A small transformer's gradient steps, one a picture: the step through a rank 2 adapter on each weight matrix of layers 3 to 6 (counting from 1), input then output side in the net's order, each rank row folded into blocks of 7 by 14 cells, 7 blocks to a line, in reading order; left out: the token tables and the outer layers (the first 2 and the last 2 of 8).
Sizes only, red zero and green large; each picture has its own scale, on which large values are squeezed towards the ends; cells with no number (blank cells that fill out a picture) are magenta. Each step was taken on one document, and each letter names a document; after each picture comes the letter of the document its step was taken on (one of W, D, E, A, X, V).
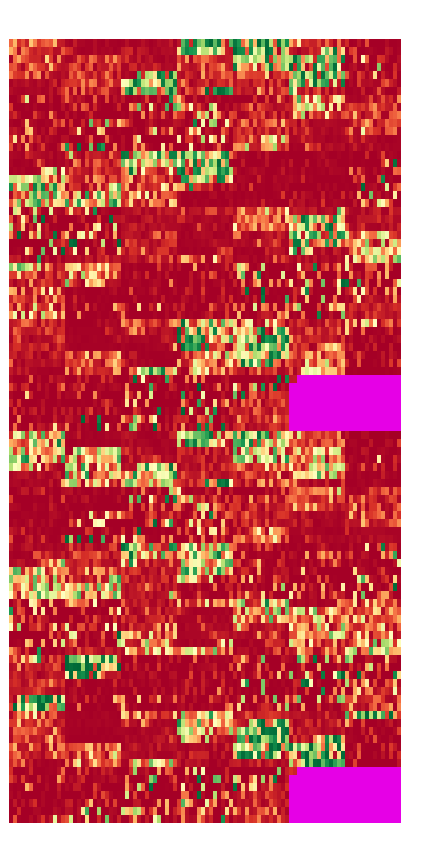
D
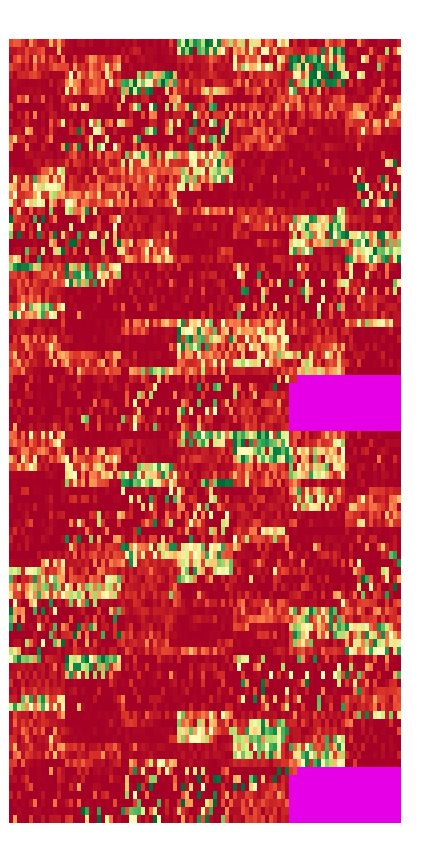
D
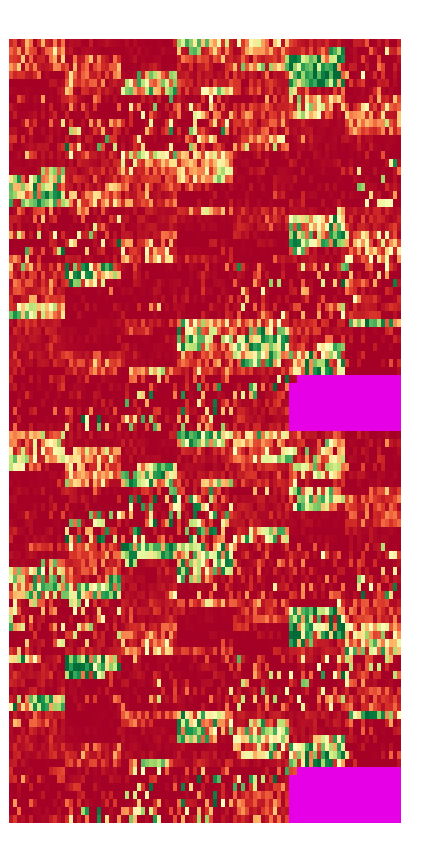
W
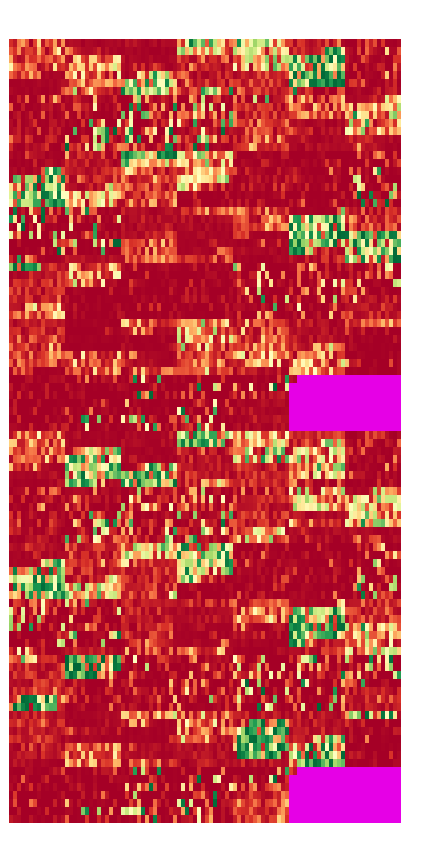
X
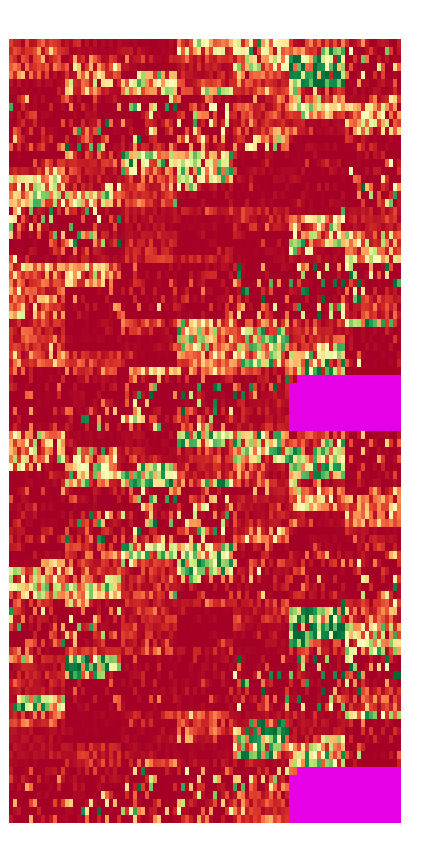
W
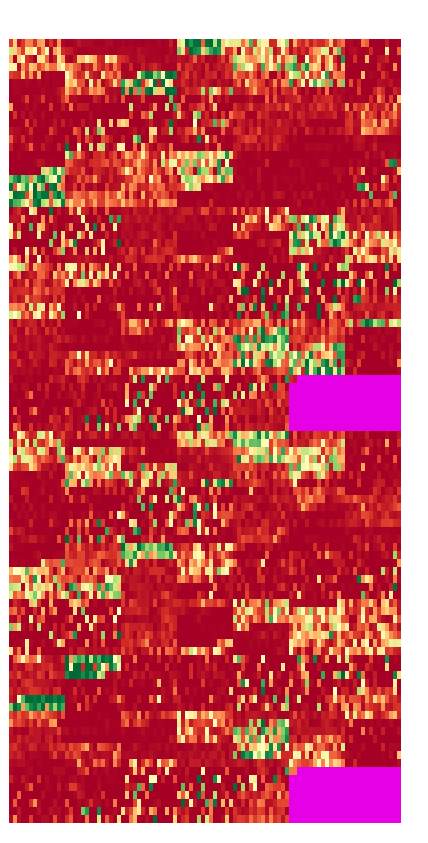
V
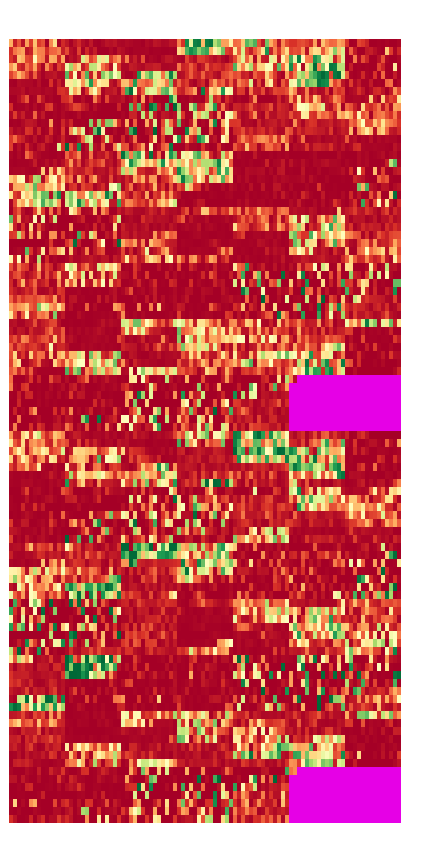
W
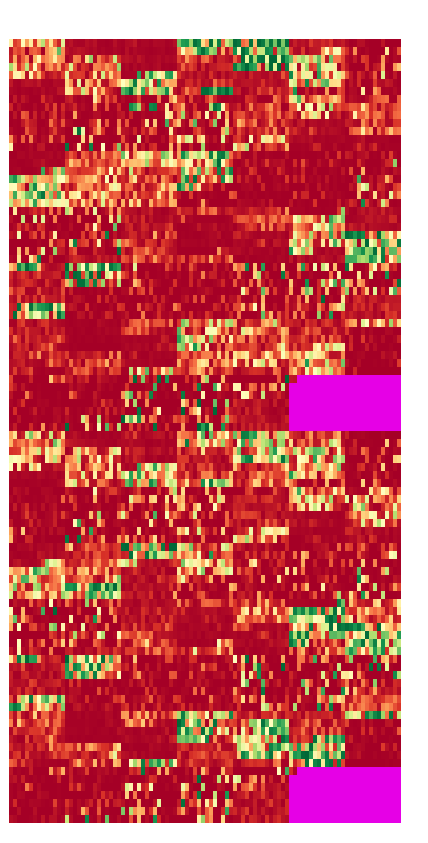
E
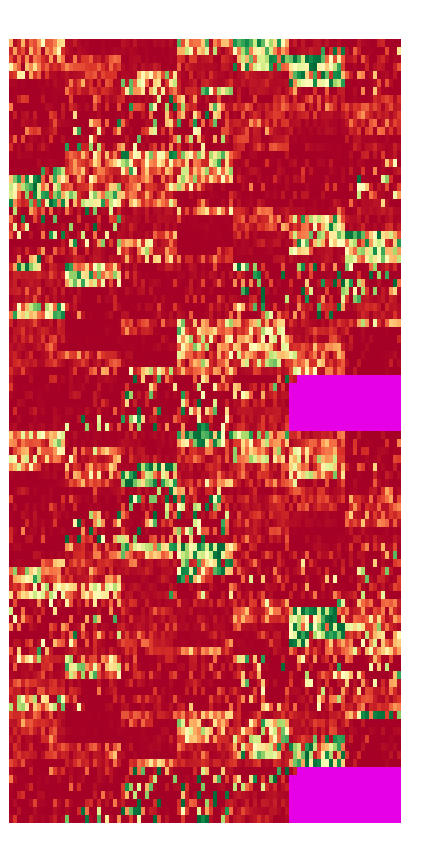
E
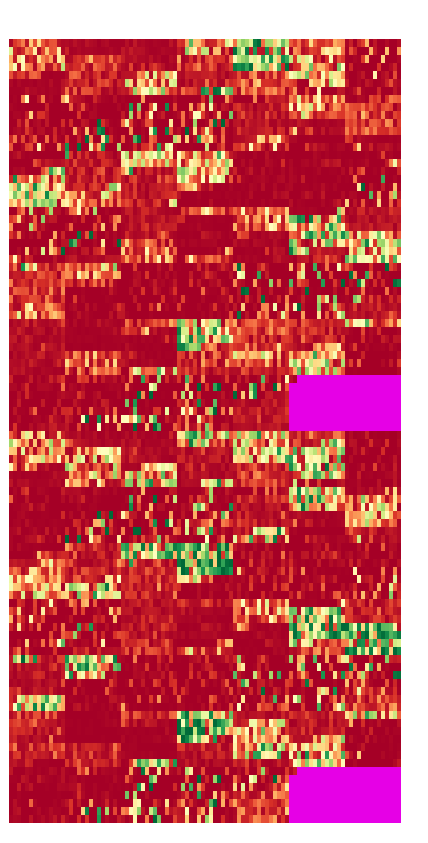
V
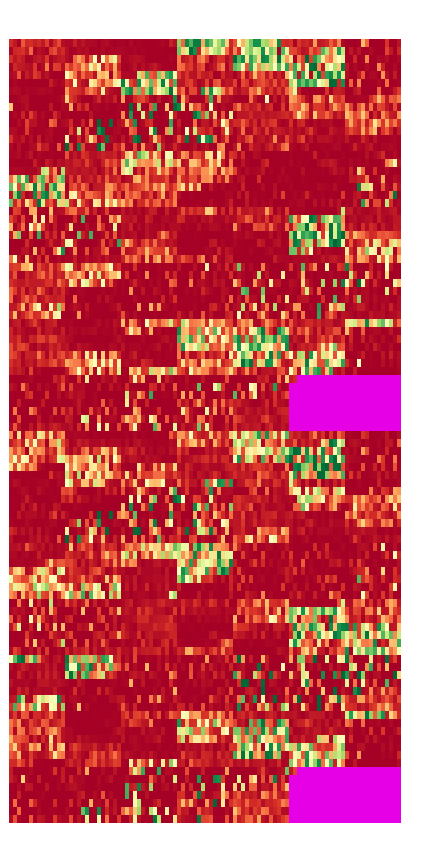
V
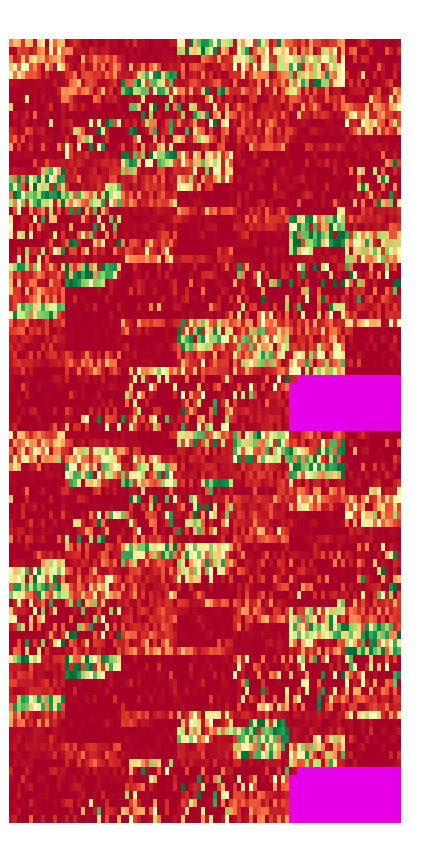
W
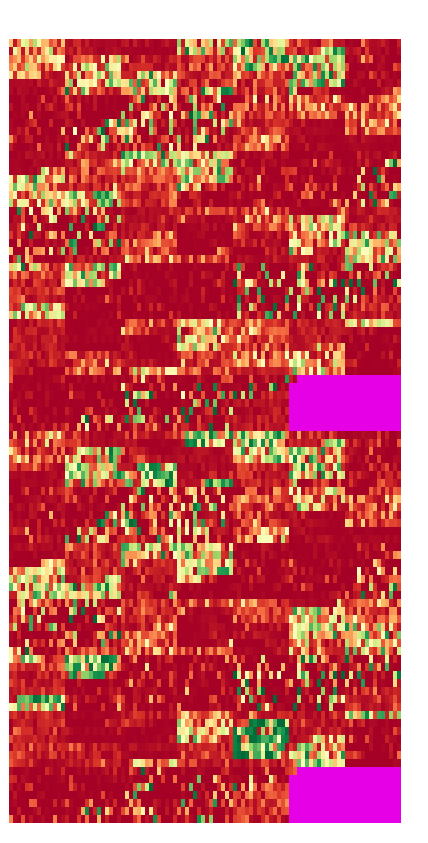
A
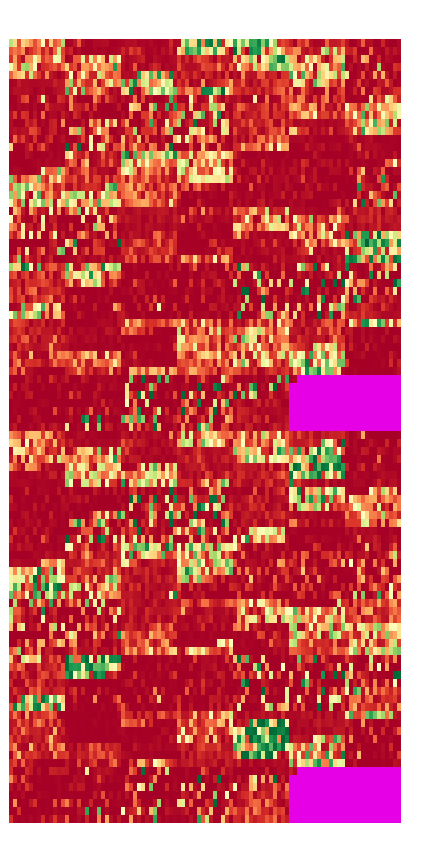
W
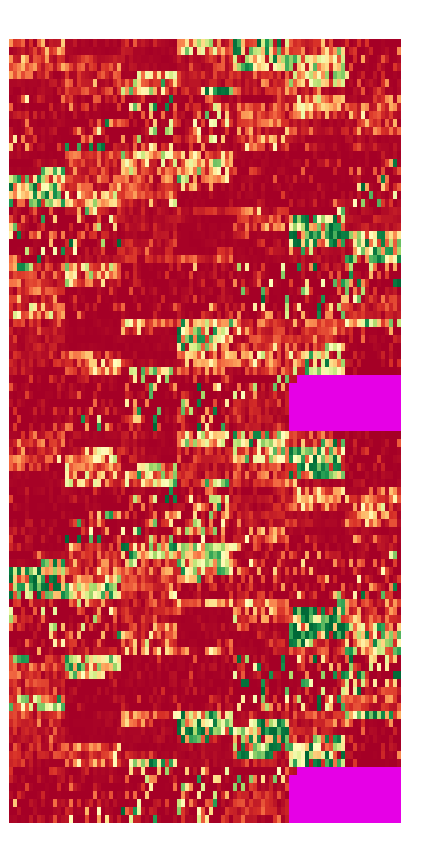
D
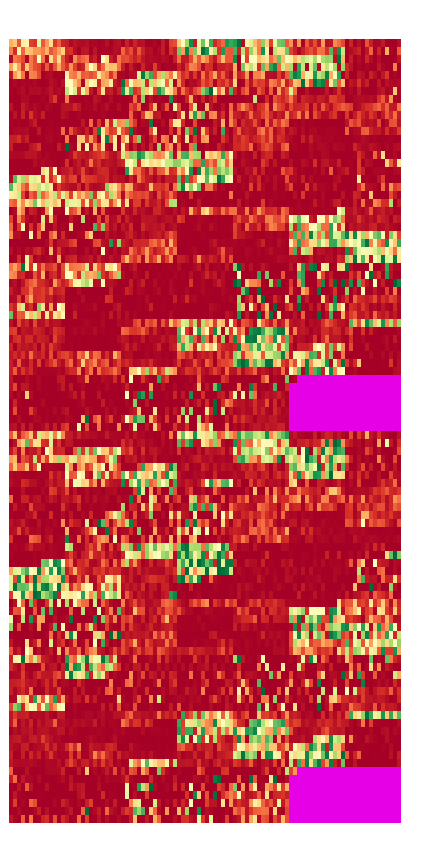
A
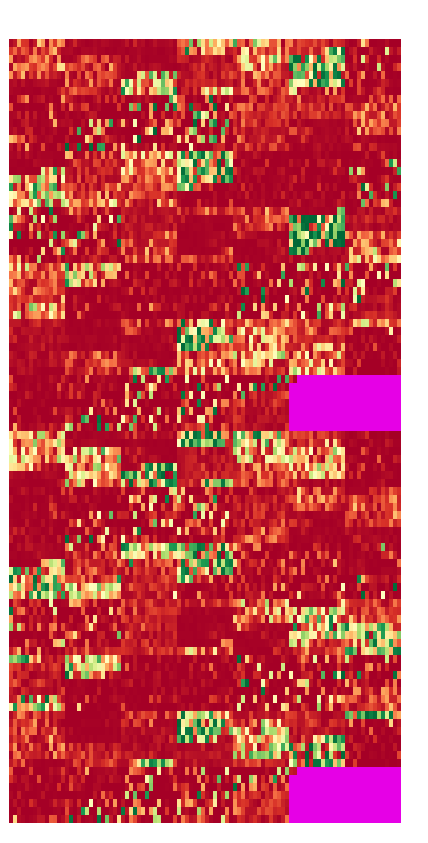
D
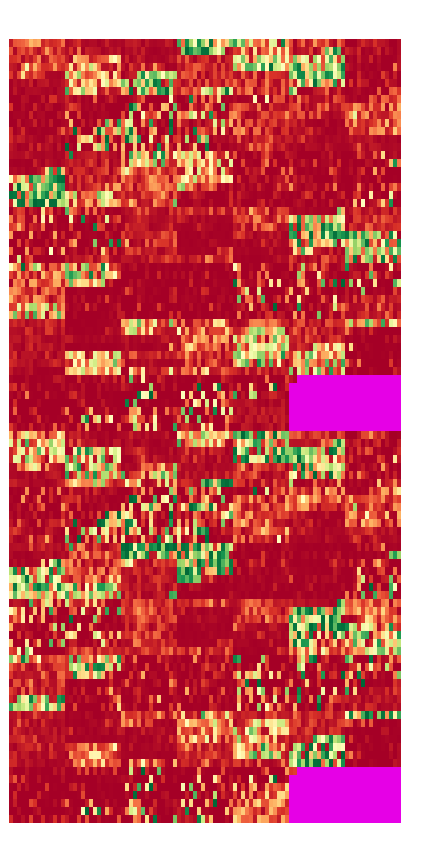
A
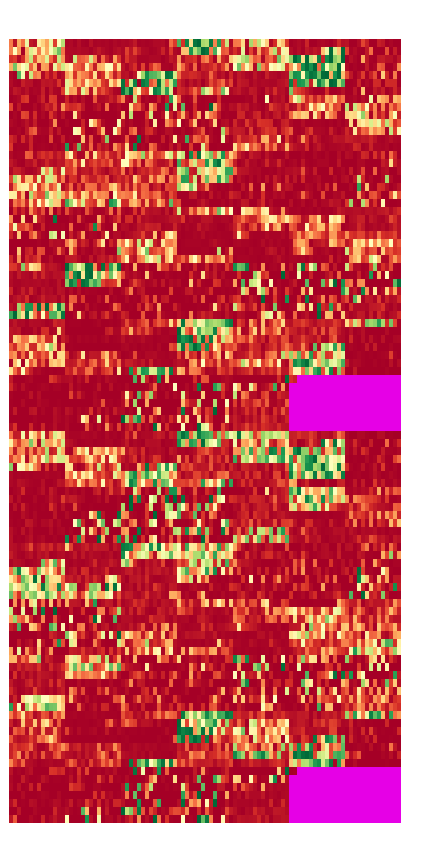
E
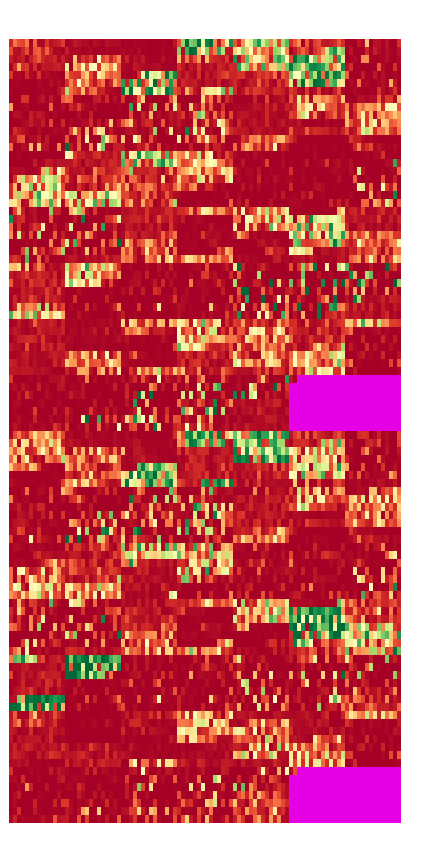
V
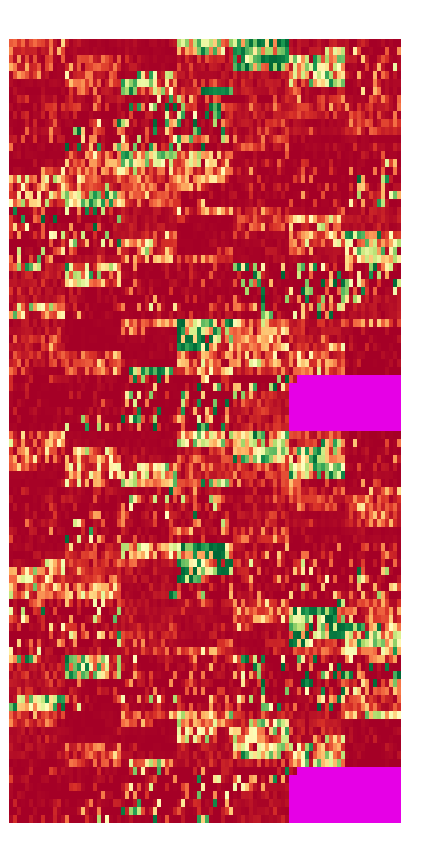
E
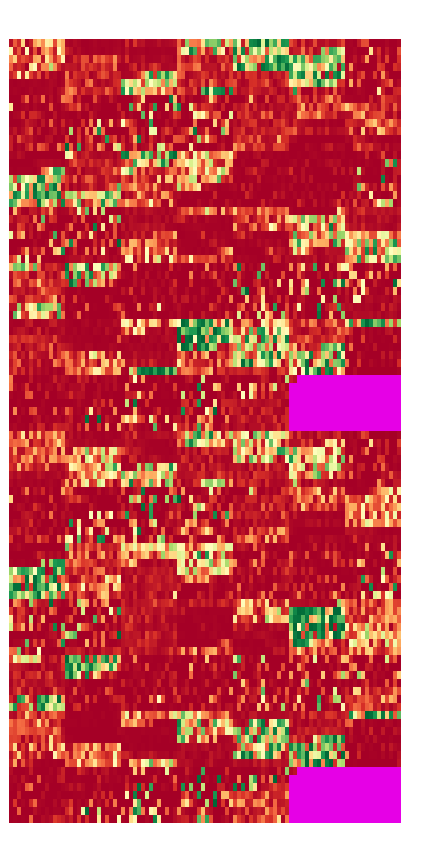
V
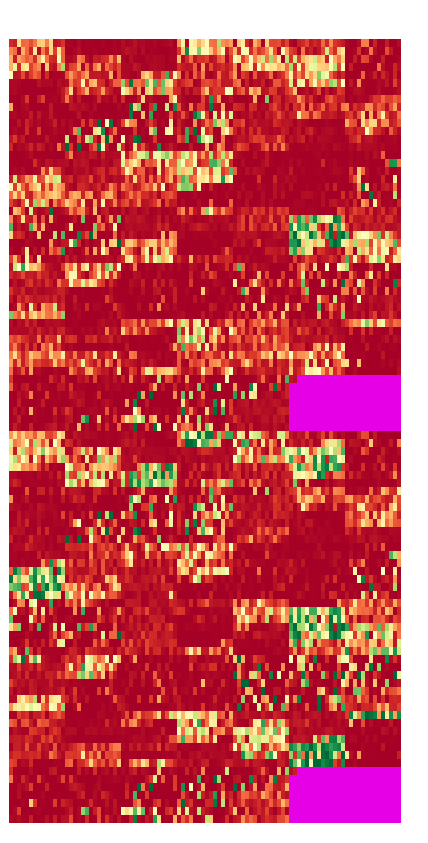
V
